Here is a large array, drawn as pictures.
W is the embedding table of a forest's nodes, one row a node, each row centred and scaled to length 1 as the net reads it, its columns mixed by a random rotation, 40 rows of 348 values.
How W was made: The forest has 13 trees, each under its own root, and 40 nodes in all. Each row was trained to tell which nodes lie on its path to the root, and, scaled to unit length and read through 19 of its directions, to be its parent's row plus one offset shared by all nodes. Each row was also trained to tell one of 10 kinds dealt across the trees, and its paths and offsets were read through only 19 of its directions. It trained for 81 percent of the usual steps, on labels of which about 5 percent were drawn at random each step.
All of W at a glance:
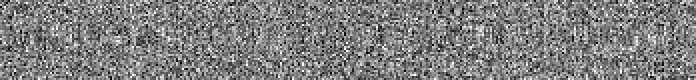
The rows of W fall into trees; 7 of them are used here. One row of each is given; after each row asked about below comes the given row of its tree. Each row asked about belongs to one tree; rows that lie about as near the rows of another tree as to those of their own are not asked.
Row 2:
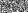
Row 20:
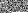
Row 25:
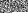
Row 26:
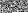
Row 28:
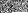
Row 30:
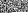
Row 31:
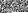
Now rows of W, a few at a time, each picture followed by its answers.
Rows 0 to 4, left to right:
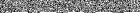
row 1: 31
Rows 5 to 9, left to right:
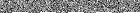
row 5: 25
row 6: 26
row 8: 2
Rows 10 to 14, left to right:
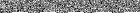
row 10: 25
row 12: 26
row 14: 28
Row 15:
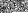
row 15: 28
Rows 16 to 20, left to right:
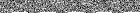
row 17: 28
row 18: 20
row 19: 20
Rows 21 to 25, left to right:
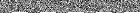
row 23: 2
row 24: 2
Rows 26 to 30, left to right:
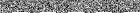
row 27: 25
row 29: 2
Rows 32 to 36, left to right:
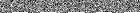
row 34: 26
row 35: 26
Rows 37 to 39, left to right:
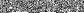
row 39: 31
